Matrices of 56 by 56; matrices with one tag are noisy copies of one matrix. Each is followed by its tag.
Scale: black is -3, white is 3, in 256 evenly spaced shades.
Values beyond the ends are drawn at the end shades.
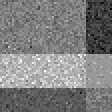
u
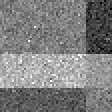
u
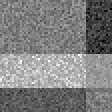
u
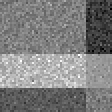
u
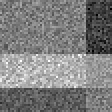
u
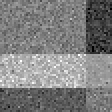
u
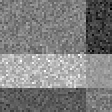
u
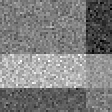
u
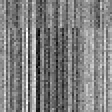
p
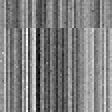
p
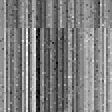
p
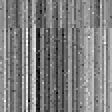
p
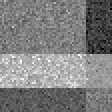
u
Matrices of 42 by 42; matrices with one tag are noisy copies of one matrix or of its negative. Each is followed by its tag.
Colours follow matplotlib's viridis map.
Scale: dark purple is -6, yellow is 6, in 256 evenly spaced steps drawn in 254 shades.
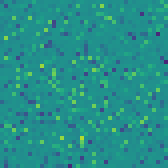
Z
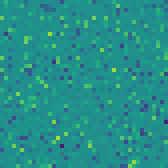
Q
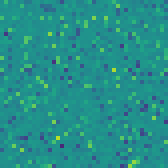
Q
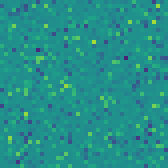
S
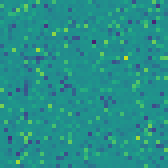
S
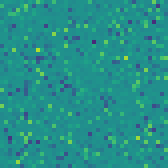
S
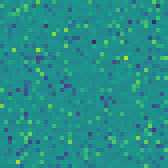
S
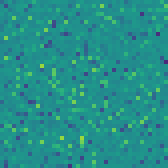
Z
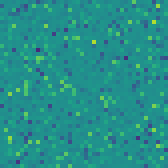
S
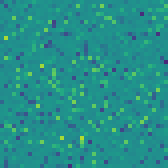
Z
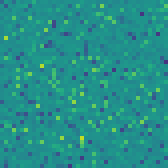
Z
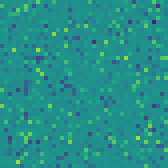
S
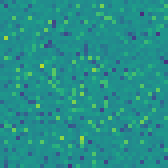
Z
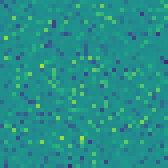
Z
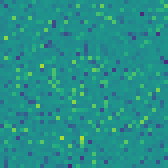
Z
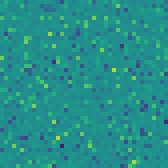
Q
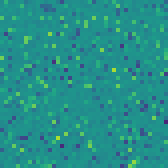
Q
